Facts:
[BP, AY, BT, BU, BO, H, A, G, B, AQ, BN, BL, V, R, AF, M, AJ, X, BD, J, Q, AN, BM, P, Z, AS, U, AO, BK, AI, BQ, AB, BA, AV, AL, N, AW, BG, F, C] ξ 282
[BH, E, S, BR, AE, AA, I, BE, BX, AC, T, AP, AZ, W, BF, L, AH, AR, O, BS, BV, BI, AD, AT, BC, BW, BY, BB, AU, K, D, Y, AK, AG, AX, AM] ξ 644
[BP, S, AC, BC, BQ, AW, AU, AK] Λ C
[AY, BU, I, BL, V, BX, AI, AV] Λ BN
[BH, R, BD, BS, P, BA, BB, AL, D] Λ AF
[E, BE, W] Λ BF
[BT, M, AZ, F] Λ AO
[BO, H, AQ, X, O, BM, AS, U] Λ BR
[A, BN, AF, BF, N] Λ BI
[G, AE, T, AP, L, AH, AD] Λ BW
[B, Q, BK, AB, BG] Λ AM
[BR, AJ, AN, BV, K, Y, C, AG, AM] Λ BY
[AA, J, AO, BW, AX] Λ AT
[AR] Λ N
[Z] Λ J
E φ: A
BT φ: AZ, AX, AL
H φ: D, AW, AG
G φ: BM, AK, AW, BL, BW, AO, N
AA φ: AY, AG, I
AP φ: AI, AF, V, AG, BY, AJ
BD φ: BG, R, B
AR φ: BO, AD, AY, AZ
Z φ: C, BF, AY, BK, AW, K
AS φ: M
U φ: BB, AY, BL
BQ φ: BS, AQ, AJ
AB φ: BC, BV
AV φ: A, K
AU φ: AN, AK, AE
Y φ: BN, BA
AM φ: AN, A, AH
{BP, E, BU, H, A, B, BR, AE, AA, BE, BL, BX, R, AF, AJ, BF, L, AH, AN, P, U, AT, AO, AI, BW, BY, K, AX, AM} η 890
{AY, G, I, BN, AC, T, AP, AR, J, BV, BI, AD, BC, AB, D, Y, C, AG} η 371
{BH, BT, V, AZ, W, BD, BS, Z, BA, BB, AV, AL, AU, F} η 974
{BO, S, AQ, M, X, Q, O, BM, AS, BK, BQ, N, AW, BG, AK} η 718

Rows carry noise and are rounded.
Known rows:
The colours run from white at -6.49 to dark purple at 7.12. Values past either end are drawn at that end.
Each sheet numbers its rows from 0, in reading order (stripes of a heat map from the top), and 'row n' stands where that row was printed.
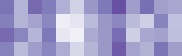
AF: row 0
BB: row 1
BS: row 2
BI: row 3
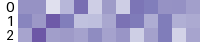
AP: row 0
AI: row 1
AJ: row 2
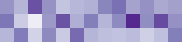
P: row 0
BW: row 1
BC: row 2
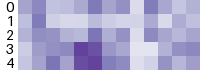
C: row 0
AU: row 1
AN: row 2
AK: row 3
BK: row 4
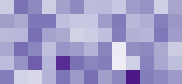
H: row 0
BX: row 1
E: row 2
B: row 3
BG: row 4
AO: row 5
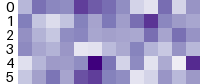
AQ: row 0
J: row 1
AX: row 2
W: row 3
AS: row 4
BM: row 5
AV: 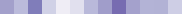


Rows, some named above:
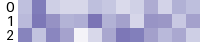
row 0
AU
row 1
BP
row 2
AL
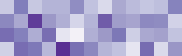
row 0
Y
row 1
R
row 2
BS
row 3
BQ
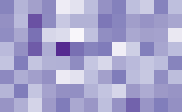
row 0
BB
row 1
BL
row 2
BD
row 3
BG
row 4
Y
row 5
BH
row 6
BR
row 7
L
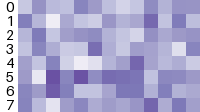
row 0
AM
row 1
AZ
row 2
BR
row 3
AB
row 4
AV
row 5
N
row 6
AI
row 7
AD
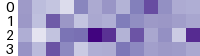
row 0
G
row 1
A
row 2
M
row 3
BL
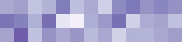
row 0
AA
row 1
BS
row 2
AG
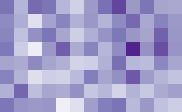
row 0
AF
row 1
T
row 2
BF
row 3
BW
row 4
AR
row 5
F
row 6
AC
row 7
V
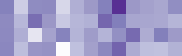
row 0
BN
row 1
AY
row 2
T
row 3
BA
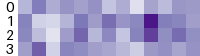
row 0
K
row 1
AO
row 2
AT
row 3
BY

